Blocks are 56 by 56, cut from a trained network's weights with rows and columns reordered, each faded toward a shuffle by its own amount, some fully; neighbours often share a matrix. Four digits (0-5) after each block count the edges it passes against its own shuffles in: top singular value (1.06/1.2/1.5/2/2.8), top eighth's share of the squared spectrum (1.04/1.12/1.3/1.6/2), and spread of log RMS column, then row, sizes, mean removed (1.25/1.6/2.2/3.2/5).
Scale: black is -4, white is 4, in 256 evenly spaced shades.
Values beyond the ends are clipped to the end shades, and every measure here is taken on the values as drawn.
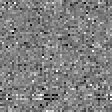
3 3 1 2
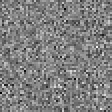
3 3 1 2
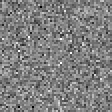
1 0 0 0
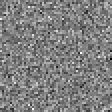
0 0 0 0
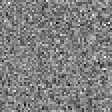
1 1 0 0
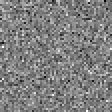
0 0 0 0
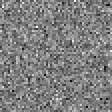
2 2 0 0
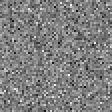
0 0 0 0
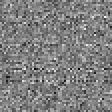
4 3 0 2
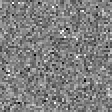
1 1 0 0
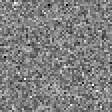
0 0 0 0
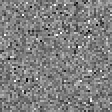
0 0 0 0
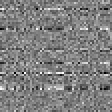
4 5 1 3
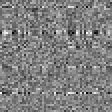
4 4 1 3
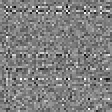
4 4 2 3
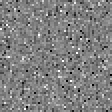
0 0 0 0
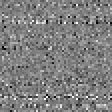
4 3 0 3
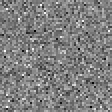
1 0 0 0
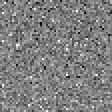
0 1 0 0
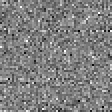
3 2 0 1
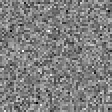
0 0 0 0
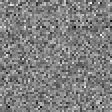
2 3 0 2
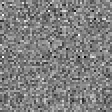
3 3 0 2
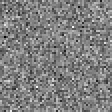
1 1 0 0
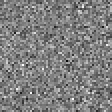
2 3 0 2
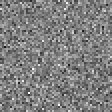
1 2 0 0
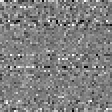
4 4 0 3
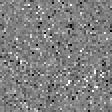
1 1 0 0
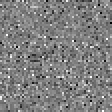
2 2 0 2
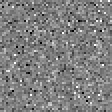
3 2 0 1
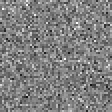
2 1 0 0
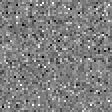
2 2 0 1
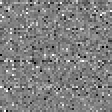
3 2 0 2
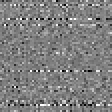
4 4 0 3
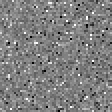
1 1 0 0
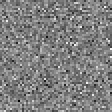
3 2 0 1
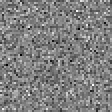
1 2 0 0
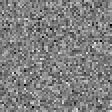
2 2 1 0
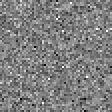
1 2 0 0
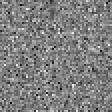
2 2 0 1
